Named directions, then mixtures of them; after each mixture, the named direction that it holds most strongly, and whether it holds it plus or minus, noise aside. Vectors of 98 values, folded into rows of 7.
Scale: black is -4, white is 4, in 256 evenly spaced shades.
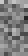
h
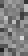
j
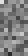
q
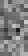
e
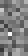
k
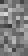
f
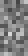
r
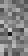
k, minus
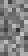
e, plus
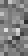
e, minus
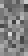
j, minus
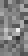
e, minus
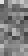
h, plus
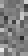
j, minus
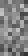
e, minus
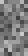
q, plus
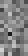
k, minus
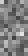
q, plus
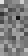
f, minus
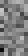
k, plus
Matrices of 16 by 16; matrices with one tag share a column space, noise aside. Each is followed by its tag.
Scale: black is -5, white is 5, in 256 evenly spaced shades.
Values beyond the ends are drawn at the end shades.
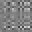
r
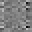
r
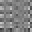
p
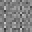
p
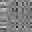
r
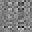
r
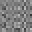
p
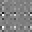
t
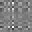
r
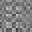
p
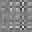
r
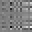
r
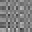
p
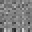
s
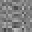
p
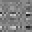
t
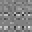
t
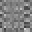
p
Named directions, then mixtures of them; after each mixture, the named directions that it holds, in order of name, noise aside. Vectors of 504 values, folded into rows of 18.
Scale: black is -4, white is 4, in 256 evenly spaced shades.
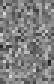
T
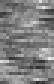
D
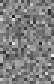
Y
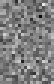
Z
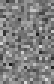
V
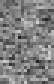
D, V, Z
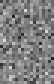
T, V, Y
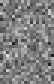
T, Y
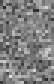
D, T, V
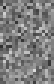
T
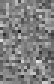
D, Z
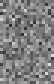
Y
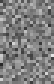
Y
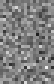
V, Z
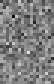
T, Y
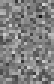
Z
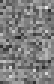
D, T, Y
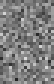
T, V, Z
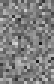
V, Y, Z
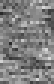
D, Y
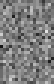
T, V, Y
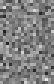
T, V, Y
